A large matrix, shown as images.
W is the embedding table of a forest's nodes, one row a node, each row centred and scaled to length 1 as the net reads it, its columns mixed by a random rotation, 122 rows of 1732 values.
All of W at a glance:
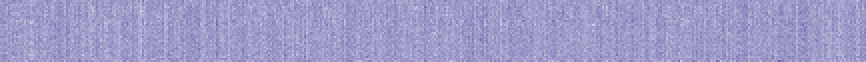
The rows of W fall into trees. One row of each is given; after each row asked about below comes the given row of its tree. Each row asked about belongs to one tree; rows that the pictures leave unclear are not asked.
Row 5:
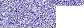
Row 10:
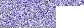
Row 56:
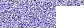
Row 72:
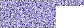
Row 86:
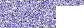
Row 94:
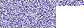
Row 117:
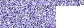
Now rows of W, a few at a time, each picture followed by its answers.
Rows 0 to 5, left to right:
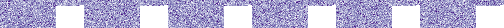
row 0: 56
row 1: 94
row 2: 56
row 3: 5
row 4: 94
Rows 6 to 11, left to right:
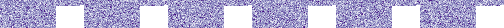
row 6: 10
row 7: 56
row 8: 86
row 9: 5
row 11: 56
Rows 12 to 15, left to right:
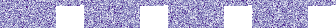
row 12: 56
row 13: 117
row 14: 117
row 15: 117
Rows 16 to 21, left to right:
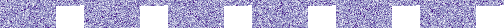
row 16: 117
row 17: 56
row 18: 94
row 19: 117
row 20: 94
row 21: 5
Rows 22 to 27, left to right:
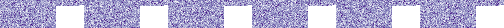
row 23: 117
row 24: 86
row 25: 5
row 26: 117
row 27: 117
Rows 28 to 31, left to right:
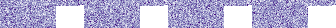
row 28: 117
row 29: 117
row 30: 72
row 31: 94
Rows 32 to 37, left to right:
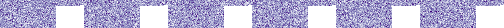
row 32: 86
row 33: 94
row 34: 94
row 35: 117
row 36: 86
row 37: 5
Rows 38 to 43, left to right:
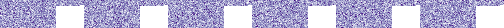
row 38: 10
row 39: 117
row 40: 10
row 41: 86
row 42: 10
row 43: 86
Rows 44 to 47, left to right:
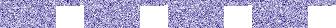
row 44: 86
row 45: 5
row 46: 86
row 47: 56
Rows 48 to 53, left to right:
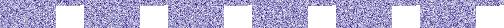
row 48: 5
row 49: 5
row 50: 5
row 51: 10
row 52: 86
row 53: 117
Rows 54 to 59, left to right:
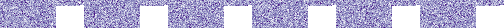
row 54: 94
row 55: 72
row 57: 5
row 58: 117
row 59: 94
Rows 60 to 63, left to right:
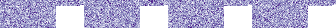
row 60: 117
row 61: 86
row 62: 56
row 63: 5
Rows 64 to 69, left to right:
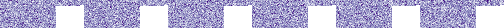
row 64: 56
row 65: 56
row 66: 72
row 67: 94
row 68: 94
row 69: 86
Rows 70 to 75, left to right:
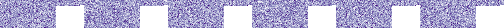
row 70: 72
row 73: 86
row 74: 72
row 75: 117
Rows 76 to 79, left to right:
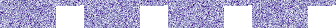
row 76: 94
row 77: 5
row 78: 94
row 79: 72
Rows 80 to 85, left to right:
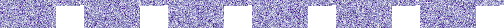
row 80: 94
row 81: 94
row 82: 117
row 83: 10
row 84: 117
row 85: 56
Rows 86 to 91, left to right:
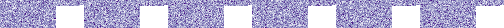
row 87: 72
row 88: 5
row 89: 10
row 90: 86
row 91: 56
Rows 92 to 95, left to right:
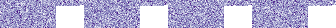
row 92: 117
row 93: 5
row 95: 94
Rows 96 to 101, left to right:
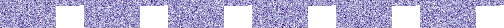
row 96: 56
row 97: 86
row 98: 10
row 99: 117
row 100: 56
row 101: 86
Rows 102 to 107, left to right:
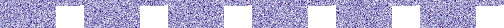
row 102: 72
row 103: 5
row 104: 94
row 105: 5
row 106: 94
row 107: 56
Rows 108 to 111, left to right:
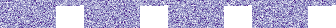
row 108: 56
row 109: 94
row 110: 56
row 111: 86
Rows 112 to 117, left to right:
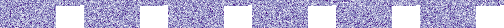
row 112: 72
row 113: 86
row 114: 10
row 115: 10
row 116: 56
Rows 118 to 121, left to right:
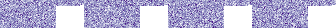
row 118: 5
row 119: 86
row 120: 72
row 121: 117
